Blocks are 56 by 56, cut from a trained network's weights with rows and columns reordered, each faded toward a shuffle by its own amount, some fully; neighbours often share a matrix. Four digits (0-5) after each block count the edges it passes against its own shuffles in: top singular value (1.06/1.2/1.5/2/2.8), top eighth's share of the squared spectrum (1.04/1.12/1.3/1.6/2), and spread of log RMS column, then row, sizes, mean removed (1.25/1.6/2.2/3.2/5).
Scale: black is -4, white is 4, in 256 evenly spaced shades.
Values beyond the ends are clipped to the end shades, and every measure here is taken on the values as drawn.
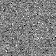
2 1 0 0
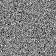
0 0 0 0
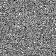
0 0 0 0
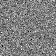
0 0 0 0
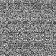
3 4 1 1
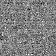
2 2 1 0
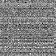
4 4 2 2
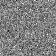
0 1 0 0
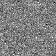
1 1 0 0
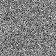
1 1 0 0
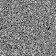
0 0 0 0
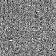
2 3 0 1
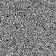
0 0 0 0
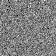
1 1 0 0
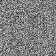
3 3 0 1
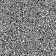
1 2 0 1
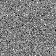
1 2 0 0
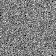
1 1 0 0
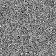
0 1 0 0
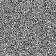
1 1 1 0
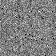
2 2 0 0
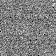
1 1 0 0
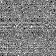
3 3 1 1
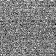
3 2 0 1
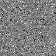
2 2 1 1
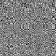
4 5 2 2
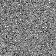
1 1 0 0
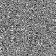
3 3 1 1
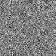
3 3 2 1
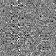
3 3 2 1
